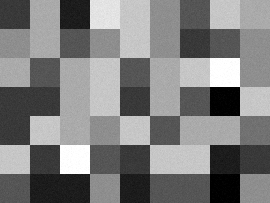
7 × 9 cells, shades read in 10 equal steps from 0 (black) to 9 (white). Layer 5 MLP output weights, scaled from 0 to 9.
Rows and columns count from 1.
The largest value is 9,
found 2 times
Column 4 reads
8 5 7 7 5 3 5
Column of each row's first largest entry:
4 5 8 4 2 3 4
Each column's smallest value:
2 1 1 3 1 3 2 0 2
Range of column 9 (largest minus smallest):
5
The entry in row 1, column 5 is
7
